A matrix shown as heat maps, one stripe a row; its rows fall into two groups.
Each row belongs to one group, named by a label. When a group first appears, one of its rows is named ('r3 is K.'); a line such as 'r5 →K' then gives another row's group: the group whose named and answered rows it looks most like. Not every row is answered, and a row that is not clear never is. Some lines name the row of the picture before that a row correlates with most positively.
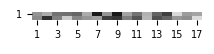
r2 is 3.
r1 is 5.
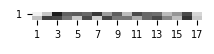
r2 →3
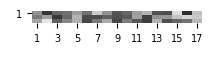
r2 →5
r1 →3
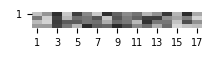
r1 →3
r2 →5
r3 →5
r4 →5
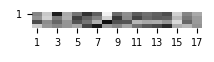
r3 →3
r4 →5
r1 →5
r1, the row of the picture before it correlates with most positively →2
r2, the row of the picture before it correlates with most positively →2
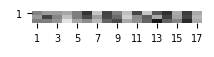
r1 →3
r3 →3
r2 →3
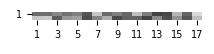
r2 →5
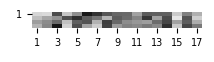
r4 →3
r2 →5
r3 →3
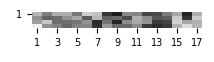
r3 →5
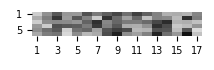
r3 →5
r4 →5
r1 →5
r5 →3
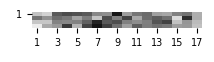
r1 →5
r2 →3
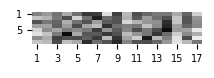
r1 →5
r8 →5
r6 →5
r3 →3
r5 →5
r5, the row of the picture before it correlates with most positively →3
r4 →3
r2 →5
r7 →5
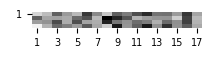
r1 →5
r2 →3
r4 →5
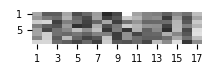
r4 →3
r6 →5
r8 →5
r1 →3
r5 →3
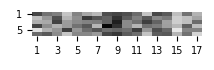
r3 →5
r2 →5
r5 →5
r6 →3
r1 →3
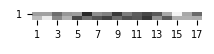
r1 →5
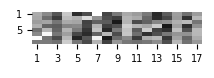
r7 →3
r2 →3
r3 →5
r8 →3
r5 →3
